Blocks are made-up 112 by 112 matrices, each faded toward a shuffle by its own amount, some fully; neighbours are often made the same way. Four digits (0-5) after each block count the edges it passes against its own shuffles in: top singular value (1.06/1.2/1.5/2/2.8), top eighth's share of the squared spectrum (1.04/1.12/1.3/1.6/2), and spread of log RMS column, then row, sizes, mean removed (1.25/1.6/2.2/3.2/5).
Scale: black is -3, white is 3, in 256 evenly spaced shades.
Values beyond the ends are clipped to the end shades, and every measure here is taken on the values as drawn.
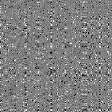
5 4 3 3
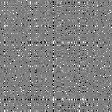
5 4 3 3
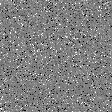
2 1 0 0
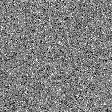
0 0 0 0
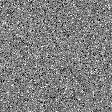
0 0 0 0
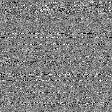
2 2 0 4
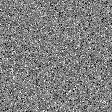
0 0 0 0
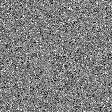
0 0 0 0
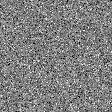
0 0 0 0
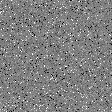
0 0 0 0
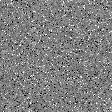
2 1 0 0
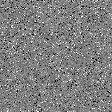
3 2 0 1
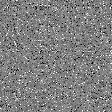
3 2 1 1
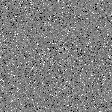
1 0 0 0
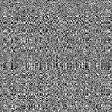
5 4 3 3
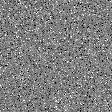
0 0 0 0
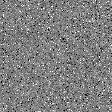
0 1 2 0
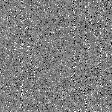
1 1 3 0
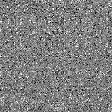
4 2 1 1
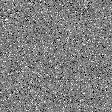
0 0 0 0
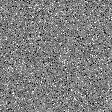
2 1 0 0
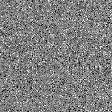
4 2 1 1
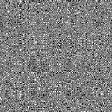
4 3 2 2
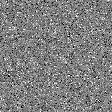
2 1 0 0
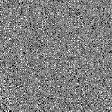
4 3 2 1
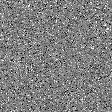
1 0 0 0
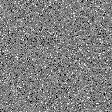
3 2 0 0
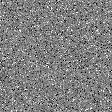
2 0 0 0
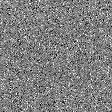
1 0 0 0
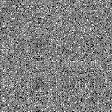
4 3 1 2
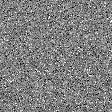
1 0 0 0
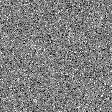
1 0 0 0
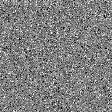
3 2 0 0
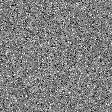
1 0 0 0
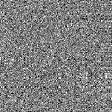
4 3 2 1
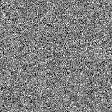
4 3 1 1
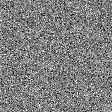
2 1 0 0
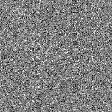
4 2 1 1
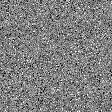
2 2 0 0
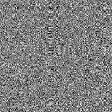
4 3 2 2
